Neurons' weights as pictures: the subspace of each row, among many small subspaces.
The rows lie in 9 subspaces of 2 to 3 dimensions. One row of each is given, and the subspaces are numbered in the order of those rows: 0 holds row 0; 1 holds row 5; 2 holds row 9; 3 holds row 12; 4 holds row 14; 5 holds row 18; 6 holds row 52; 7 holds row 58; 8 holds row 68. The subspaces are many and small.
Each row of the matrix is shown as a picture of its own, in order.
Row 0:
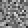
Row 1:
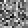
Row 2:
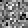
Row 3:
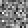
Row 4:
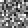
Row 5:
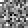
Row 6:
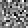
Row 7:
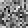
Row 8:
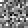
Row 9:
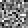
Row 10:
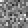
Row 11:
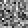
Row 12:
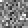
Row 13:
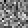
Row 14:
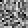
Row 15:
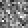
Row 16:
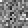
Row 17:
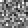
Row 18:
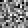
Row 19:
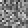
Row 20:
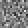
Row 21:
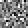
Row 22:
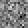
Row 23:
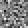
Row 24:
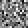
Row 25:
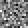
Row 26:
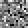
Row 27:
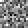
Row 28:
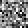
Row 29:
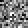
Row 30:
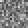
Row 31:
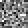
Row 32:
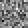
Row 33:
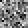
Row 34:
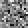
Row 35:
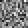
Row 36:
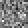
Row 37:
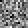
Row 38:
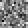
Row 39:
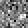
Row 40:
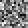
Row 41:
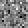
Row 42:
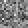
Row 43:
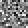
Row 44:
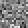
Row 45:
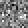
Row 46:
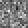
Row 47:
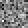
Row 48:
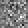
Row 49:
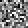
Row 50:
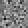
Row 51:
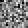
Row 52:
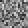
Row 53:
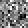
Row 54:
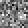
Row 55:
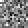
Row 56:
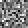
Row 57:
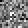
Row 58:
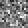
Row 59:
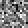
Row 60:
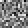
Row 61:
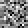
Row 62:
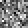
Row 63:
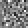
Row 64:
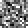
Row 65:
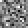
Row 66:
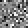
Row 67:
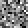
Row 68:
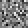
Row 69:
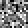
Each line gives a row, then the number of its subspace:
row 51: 5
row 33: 7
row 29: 3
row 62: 7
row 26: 7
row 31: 2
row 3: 0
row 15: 7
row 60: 6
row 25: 0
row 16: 3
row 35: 6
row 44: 0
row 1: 4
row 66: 7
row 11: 4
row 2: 3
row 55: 1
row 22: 3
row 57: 3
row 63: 8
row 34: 7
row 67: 0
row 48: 3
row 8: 1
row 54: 5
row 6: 8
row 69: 8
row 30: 5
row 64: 2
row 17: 5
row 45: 5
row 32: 6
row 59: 8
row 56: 2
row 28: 0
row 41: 6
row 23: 0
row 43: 0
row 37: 4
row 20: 8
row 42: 4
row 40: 2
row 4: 5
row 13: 4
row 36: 6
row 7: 4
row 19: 4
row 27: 1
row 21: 6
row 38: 2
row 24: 8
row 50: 0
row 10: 1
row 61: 3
